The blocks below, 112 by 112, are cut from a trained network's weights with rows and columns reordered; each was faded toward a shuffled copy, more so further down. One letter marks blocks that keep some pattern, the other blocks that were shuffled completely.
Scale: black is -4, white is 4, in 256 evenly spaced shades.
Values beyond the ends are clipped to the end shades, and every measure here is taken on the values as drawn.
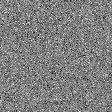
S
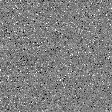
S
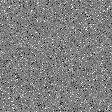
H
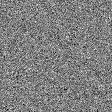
S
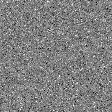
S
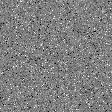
H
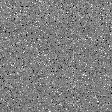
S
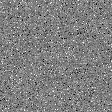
H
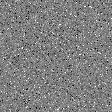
H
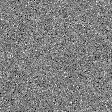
S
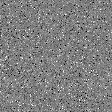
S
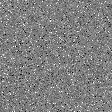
H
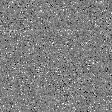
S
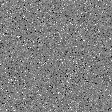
H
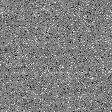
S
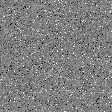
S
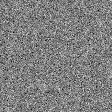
S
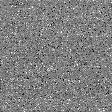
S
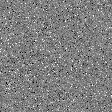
H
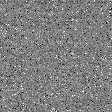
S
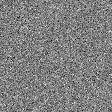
H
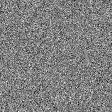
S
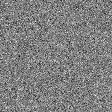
H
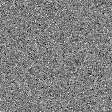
H
